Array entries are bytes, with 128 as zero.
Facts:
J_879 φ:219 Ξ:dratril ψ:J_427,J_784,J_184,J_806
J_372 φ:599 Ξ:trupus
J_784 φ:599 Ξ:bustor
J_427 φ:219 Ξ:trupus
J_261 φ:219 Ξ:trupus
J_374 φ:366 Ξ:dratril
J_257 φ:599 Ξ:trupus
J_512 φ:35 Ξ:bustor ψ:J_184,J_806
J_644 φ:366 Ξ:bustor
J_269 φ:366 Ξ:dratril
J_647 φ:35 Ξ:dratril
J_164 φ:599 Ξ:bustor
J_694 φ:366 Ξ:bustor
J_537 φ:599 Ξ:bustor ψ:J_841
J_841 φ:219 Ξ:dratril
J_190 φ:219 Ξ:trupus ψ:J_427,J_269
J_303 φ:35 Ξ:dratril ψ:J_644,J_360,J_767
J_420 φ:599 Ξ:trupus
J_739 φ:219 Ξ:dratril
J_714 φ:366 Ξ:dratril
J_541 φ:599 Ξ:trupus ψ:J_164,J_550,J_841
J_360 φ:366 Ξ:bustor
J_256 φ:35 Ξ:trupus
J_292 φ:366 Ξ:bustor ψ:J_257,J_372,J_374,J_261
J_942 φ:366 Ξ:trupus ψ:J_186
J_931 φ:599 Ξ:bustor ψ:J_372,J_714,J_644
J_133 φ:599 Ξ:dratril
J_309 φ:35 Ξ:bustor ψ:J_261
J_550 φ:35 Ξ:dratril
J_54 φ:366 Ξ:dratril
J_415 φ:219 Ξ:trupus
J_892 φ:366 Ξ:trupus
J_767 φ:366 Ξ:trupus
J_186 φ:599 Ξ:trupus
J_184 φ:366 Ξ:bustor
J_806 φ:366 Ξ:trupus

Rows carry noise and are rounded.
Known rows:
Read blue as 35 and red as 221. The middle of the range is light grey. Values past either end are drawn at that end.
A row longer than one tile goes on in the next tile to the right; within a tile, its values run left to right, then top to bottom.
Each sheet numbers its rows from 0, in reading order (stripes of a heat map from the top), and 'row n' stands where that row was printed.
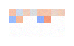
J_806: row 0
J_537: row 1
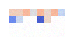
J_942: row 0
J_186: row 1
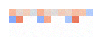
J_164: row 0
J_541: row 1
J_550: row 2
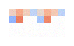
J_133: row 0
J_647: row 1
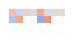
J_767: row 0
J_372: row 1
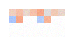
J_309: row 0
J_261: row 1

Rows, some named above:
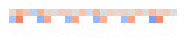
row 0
J_647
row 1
J_541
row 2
J_184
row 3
J_256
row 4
J_694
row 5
J_784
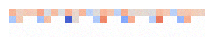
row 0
J_190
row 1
J_427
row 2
J_186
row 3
J_54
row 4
J_420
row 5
J_374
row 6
J_512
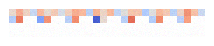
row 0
J_303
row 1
J_784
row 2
J_739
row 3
J_186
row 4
J_714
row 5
J_54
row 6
J_879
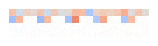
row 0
J_892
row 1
J_806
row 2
J_269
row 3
J_292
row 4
J_415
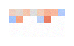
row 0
J_694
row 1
J_841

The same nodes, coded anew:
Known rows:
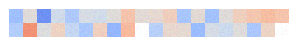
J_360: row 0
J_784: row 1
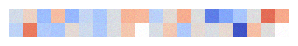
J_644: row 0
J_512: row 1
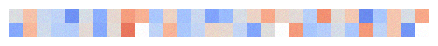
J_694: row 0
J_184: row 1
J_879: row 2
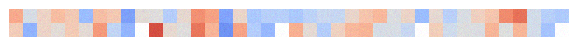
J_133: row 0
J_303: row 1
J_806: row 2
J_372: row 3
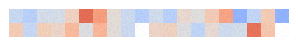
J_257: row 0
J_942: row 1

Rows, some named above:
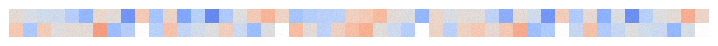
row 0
J_374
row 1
J_184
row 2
J_806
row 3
J_374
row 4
J_184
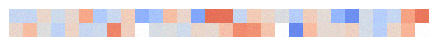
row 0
J_942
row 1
J_261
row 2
J_292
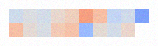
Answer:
J_256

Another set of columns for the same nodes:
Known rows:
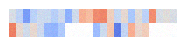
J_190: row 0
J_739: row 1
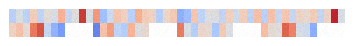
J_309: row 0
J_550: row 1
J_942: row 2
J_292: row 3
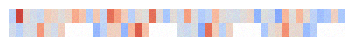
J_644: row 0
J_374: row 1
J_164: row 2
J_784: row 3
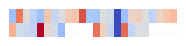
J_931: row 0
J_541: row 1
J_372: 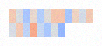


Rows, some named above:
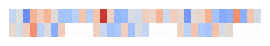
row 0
J_184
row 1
J_261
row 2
J_879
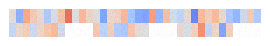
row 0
J_303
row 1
J_879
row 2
J_184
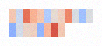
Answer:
J_374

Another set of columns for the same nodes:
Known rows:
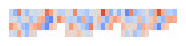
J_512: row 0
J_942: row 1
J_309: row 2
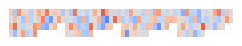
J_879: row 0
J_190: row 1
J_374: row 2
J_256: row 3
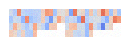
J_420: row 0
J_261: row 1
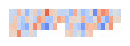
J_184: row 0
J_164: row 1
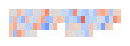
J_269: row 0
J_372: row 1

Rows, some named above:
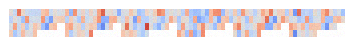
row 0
J_133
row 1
J_739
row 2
J_806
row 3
J_541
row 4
J_879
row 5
J_303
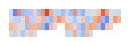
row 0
J_309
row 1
J_512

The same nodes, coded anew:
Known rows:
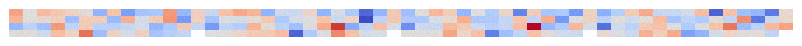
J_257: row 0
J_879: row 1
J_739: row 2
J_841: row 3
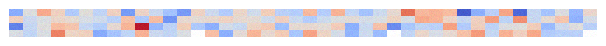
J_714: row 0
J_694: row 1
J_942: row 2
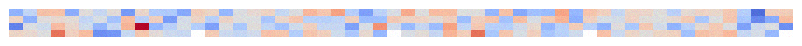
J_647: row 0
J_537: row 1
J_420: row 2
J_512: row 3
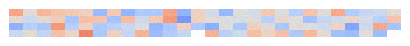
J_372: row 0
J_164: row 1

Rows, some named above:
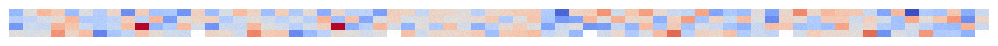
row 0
J_739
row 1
J_133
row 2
J_512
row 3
J_541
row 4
J_261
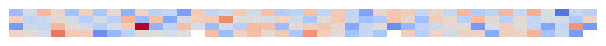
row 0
J_133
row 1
J_184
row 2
J_292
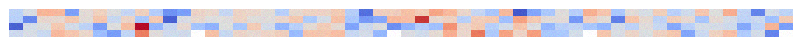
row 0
J_303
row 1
J_512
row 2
J_806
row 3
J_309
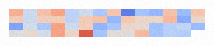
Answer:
J_256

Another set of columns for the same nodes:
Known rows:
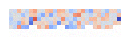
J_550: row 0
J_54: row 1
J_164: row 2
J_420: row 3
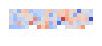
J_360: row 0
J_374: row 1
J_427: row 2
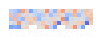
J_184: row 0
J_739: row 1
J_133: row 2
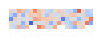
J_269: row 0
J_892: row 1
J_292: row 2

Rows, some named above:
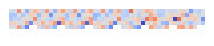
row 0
J_739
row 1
J_879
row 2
J_879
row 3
J_739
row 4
J_841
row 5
J_806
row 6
J_261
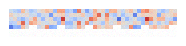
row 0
J_512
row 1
J_303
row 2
J_309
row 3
J_541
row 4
J_303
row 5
J_256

